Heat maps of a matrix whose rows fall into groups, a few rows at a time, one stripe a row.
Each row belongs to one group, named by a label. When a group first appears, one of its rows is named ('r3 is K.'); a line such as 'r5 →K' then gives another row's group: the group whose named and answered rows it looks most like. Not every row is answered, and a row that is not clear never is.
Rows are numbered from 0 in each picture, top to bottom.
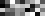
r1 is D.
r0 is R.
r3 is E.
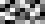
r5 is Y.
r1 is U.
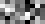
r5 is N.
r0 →N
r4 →U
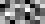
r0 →N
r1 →D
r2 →E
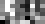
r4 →N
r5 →D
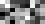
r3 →D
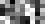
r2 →E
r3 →E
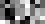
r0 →U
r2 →Y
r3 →Y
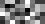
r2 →N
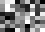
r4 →Y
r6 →N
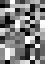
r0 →R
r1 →D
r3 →N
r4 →U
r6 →D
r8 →N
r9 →E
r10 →E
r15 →U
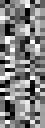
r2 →N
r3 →N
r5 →N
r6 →Y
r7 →U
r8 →Y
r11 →R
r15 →D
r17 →Y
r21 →D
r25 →U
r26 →Y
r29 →Y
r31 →N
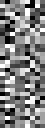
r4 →D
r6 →U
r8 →R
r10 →Y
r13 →N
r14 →D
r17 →U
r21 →E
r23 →D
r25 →E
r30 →Y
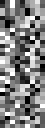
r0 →R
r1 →R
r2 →N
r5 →Y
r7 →R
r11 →R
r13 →E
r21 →U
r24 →N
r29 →U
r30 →R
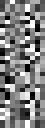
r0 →R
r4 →U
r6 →E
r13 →R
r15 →D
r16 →N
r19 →Y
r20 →Y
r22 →R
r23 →U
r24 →U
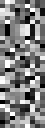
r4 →N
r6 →U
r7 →U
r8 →U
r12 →R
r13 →Y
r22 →D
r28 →R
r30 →D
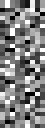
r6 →D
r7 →R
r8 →R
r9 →Y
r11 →R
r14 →D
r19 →E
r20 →Y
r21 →R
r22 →E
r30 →Y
